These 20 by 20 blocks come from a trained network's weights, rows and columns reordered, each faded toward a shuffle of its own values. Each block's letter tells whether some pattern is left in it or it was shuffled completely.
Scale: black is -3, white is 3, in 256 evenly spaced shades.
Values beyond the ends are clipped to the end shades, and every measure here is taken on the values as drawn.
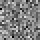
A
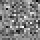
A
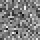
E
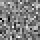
E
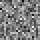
E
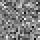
E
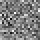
A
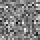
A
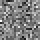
E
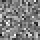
A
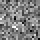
E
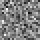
E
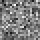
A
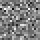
A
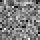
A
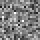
A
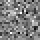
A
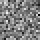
E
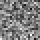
E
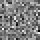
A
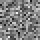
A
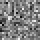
E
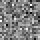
E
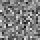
E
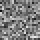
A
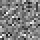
E
